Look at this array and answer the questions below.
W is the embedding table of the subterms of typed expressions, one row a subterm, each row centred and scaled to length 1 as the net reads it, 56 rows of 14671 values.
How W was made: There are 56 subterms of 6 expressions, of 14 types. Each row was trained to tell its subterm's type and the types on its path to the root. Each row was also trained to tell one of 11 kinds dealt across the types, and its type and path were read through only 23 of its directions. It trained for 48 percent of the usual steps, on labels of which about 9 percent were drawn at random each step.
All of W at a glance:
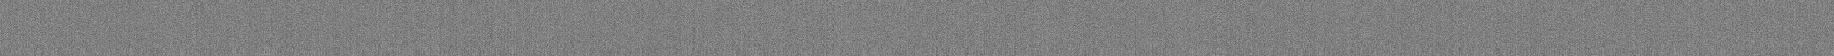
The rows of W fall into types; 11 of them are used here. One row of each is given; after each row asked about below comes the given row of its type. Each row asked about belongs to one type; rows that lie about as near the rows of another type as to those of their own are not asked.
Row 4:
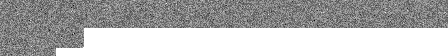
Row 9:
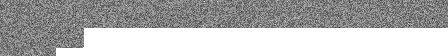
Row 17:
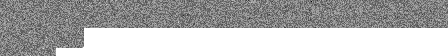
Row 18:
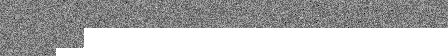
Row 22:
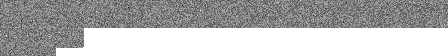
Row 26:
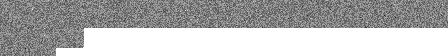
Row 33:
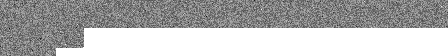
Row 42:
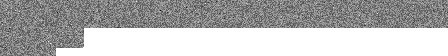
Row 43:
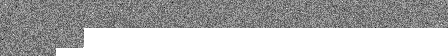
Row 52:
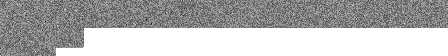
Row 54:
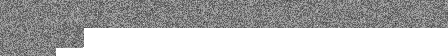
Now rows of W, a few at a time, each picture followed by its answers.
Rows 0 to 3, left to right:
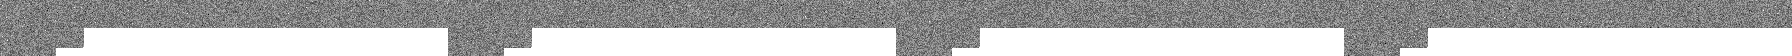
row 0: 43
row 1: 43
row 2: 22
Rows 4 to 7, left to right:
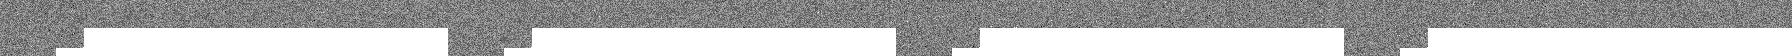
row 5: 18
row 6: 9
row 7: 54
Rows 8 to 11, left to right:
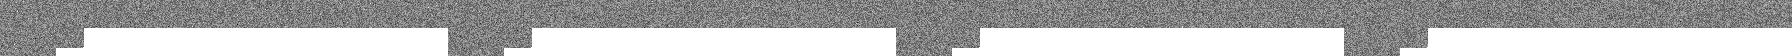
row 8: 18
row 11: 4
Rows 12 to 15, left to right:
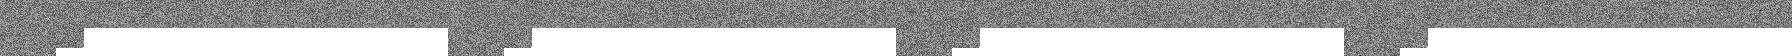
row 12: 54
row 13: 17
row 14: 22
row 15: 17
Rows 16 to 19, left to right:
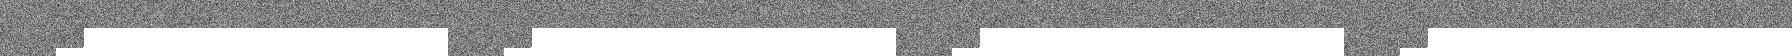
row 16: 33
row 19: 26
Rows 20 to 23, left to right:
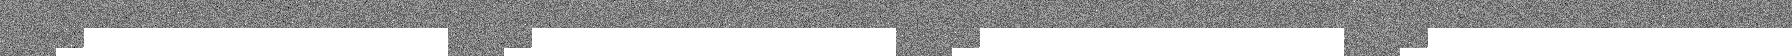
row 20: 4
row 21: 9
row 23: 52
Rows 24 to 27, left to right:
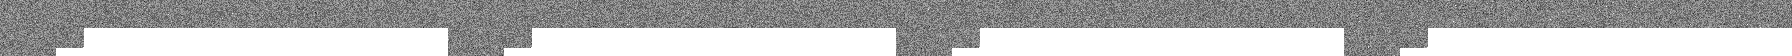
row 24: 18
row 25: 33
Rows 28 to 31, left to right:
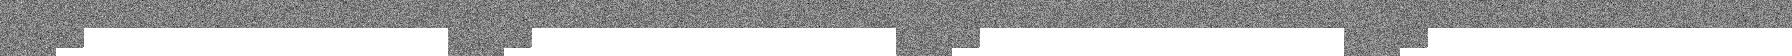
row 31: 54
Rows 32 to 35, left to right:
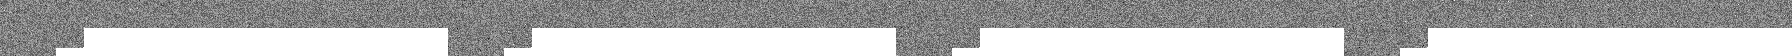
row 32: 52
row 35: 54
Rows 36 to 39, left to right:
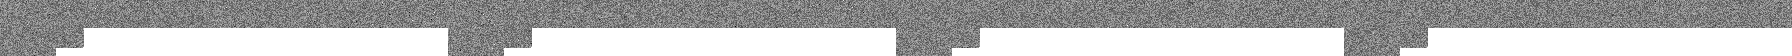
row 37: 33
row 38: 26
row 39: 17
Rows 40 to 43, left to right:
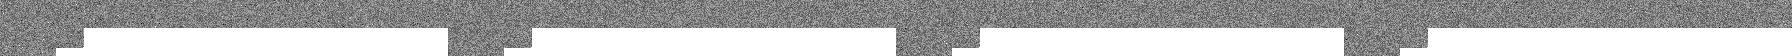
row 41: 43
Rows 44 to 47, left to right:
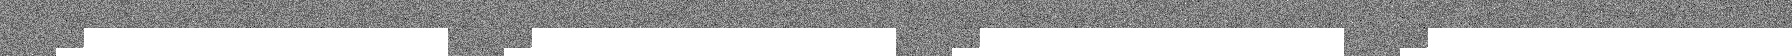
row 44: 26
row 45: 18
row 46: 26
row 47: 54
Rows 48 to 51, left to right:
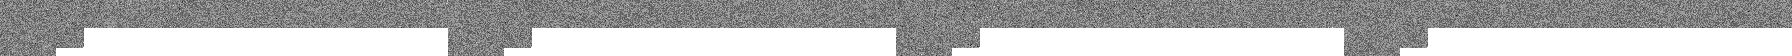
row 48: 17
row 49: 17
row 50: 52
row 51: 4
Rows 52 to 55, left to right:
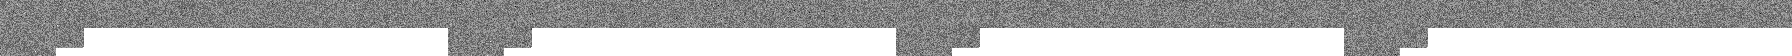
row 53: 52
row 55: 4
